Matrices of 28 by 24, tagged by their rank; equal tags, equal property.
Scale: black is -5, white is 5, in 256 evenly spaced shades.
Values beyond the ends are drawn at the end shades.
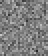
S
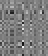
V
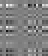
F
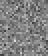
S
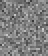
S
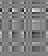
F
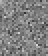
S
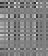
F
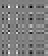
F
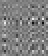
V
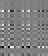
F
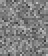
S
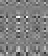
V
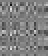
V
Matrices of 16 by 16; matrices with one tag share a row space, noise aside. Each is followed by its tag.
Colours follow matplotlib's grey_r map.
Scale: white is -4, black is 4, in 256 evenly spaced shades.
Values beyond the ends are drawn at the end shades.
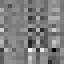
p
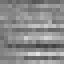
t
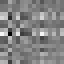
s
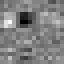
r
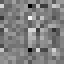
p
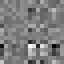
p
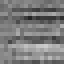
t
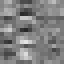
r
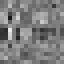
s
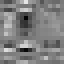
r
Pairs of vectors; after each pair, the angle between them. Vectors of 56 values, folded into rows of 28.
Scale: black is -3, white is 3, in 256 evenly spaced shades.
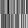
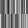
nearly parallel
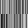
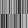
nearly parallel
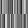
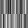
partly aligned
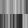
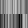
nearly parallel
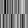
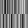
nearly parallel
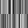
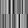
nearly parallel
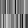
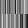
nearly parallel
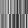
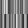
orthogonal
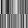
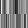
nearly opposite
